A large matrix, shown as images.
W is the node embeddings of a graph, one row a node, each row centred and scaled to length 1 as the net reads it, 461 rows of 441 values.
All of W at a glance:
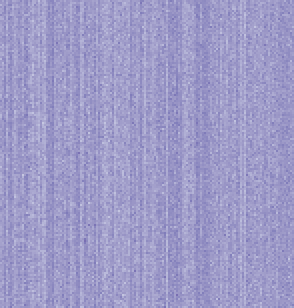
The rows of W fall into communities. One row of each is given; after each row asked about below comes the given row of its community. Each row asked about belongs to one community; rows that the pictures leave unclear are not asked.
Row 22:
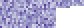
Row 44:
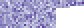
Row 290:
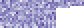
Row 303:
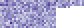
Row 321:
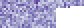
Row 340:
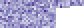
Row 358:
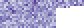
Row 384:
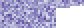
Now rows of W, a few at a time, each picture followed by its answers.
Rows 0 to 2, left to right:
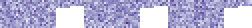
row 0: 340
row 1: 358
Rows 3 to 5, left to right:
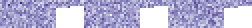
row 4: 321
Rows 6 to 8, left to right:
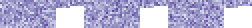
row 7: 340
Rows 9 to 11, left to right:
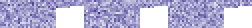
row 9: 303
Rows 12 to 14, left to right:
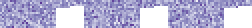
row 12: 290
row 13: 290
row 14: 303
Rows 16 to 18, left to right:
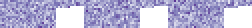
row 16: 290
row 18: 358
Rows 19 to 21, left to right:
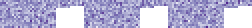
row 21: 358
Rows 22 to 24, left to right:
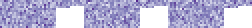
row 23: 22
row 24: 384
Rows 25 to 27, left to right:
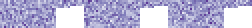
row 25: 22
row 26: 290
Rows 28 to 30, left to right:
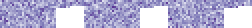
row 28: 384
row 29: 44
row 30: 22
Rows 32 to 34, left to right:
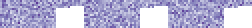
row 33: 290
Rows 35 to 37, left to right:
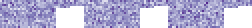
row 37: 44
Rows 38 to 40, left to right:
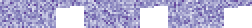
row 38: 384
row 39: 290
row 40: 303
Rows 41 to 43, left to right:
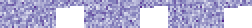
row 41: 303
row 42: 358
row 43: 303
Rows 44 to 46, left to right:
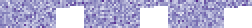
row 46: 290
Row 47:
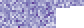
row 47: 358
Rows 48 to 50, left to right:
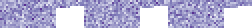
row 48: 358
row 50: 321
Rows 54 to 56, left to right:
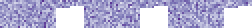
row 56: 321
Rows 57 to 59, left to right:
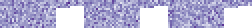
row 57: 303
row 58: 321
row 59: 384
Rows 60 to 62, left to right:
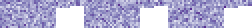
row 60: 321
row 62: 358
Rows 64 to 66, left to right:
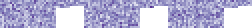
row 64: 340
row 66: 22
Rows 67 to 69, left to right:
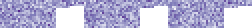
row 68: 384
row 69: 303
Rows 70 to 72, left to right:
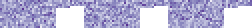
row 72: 321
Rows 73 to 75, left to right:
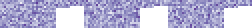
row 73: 321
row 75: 303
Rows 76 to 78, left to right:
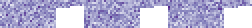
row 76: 44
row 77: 358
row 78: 290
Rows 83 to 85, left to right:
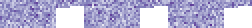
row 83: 358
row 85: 290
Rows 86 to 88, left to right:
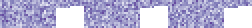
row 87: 290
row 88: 22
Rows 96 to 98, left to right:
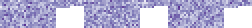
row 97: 321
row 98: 384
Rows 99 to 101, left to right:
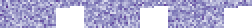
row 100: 290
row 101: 358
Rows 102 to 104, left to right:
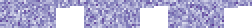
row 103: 303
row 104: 44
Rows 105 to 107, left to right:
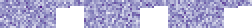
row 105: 22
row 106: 303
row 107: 44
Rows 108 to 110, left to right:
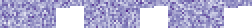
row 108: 303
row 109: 290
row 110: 384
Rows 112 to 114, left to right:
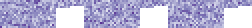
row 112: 321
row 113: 44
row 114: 358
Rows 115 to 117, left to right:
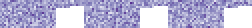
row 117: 340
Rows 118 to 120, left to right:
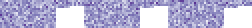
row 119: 303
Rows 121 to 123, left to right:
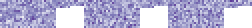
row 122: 22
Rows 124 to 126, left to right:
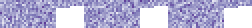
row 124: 22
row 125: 303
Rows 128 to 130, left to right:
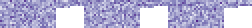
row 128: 44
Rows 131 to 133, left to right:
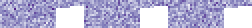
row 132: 44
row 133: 290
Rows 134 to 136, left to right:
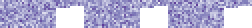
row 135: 358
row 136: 384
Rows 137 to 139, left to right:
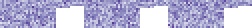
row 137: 290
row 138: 22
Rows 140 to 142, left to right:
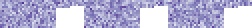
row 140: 44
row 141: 321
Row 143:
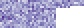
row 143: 290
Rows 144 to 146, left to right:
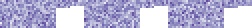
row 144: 22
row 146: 321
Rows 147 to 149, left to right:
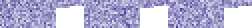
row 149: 44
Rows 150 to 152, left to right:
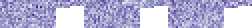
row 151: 384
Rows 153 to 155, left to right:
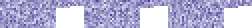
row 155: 22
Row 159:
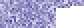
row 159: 44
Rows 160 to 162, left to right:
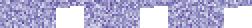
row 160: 290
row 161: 321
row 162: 340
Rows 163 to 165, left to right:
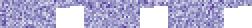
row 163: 384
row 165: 44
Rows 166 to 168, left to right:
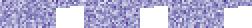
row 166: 22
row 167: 384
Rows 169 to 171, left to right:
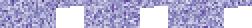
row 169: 303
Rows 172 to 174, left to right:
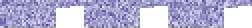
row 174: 384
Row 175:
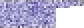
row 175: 358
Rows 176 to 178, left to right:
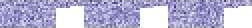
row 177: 303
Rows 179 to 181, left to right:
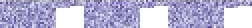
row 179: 22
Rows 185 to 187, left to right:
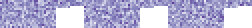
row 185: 290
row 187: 340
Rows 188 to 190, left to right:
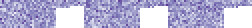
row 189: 321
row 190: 303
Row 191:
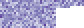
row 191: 384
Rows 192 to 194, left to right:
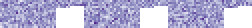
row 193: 303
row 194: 44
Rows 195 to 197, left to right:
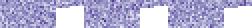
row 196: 321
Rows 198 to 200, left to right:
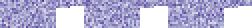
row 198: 303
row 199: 303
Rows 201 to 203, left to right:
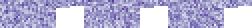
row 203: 384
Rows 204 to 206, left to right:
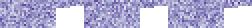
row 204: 44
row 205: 303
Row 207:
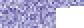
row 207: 358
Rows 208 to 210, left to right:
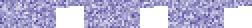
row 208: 340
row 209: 340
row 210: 290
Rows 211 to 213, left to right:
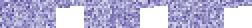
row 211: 321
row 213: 290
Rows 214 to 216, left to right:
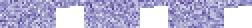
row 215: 340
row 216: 384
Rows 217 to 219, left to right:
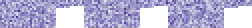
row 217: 340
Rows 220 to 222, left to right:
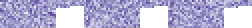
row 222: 384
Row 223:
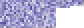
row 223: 384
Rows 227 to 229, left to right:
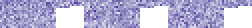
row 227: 321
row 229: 44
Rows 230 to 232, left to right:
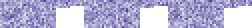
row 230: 303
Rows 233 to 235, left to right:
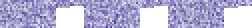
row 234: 384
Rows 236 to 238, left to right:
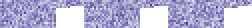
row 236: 384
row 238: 321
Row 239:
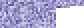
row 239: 303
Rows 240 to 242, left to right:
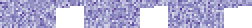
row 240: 44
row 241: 22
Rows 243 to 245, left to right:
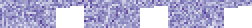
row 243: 290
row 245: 384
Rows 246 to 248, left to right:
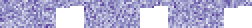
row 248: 358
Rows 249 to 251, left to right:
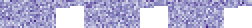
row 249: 290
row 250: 321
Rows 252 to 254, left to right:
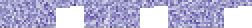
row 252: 22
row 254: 384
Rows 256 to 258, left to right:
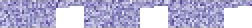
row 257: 290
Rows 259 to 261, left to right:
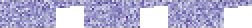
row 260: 358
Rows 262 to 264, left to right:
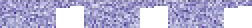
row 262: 290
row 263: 44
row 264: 358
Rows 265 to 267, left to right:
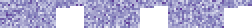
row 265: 358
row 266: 22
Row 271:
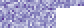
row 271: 44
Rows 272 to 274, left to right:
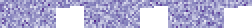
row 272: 340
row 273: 321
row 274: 340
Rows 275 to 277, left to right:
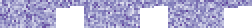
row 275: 22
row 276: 290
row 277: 321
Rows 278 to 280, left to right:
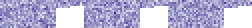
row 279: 358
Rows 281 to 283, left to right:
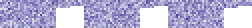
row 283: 321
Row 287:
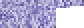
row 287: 321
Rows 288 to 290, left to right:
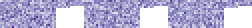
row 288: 290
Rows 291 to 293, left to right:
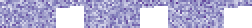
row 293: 340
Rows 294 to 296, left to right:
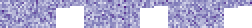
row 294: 384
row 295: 22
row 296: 290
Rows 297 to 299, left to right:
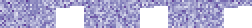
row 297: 321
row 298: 321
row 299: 22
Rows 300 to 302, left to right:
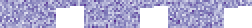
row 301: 340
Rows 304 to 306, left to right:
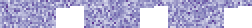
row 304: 303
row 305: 22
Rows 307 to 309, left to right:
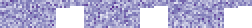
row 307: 321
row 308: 303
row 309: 290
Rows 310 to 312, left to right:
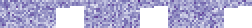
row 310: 44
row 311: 44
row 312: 358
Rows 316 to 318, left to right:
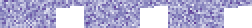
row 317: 384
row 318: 22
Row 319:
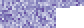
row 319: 384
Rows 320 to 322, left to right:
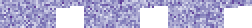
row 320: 22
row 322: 22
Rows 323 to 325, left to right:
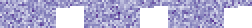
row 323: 303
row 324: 44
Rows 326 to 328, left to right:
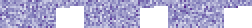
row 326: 321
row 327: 22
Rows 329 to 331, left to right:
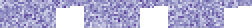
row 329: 44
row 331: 44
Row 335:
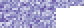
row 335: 290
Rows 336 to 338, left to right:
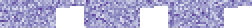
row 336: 358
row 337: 384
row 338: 384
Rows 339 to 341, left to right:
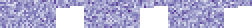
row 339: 44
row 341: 340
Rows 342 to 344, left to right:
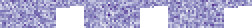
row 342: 384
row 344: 22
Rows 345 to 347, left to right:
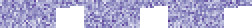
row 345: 22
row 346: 44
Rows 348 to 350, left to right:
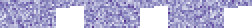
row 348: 303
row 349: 384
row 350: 22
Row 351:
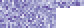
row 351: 44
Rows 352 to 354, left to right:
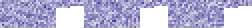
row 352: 290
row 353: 303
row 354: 384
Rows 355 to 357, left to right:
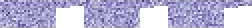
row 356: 358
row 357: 290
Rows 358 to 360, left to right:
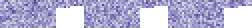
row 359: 22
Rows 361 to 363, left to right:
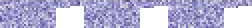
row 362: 22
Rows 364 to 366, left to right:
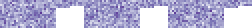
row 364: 22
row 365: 321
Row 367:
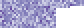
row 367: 384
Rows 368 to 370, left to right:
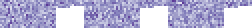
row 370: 303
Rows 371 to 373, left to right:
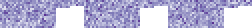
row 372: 384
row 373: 22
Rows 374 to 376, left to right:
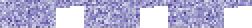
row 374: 358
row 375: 303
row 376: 303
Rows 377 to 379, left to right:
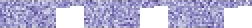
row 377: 22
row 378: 22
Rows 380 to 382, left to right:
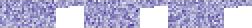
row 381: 22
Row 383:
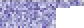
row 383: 358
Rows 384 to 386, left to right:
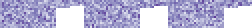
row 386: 340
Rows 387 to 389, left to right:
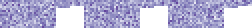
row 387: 22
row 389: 384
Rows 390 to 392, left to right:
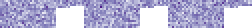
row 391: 384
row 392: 290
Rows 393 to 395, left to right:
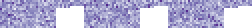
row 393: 321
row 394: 303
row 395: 358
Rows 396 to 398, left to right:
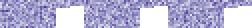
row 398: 290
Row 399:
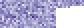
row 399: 321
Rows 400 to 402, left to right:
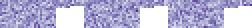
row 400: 290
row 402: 358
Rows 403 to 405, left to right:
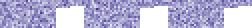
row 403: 384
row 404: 44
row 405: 22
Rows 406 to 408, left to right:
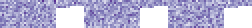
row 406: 44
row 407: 358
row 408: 384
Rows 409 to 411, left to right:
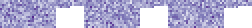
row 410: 384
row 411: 303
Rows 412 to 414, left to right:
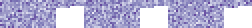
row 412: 290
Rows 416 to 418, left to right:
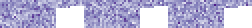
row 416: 384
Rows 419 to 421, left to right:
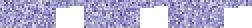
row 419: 22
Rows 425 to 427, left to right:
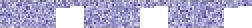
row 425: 321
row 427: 358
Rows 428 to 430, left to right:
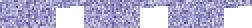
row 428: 290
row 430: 303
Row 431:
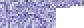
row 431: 44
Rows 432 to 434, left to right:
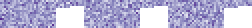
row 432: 321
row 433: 290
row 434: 340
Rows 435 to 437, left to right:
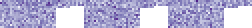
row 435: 340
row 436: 358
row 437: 321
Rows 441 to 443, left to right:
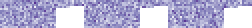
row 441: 358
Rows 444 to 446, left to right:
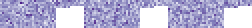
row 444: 290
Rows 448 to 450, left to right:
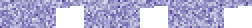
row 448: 384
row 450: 384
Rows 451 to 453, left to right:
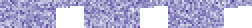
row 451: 290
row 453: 384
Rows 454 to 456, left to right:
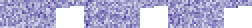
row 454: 22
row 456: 321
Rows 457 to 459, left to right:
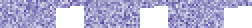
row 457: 321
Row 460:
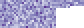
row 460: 384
